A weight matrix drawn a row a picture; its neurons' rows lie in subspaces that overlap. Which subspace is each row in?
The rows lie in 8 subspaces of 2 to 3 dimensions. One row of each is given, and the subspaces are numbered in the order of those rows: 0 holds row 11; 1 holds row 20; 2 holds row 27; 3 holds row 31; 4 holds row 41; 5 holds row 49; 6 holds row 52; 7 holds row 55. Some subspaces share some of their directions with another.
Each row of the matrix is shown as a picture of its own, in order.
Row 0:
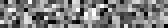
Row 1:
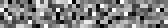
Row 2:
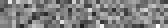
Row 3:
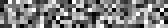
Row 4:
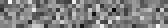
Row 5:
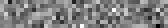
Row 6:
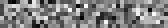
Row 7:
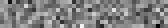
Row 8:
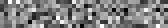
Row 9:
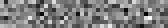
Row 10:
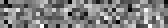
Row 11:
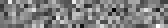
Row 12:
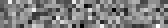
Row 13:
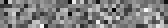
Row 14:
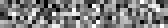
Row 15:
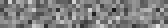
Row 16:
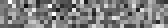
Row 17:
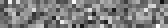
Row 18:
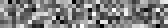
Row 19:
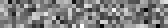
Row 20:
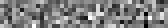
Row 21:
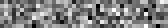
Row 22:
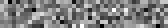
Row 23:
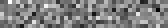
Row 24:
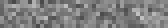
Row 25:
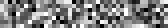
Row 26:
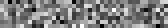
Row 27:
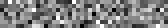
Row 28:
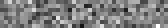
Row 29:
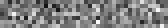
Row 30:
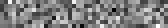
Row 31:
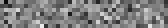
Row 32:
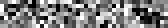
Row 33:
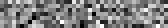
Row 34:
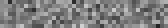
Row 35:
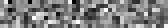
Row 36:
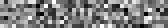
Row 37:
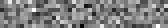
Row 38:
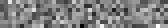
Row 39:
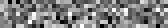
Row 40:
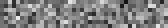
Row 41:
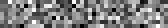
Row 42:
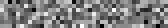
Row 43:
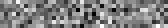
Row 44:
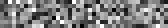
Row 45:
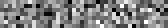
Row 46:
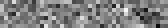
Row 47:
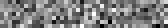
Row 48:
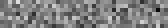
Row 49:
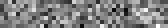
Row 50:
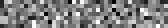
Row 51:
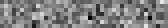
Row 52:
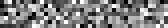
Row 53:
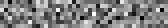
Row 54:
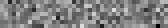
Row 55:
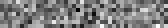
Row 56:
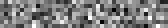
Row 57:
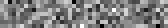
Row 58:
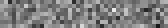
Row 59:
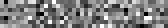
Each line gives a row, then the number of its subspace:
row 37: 3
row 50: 6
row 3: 1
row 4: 2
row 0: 7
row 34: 4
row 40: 6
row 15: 2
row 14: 4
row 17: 6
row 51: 1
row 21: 1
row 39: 4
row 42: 1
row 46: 5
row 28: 3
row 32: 5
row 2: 0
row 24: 5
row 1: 2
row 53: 2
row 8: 4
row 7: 1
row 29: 4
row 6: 5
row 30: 0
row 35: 7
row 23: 4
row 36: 6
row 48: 4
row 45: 6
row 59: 6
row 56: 1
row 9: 6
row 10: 3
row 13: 3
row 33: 0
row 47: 7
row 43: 7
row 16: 4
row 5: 0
